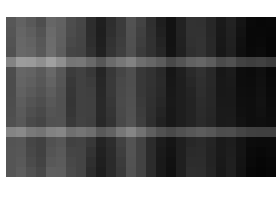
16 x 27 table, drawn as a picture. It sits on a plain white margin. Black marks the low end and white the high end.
Average level on the scale: 20%. Calmest part: middle right. Slope: up to the left. Ninth with the highest average: top left. Odd lines: rows 5 and 12.
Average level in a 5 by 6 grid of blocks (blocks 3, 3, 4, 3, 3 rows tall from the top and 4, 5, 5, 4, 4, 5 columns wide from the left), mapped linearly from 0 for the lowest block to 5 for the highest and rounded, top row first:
432110 / 543221 / 432110 / 443221 / 332110
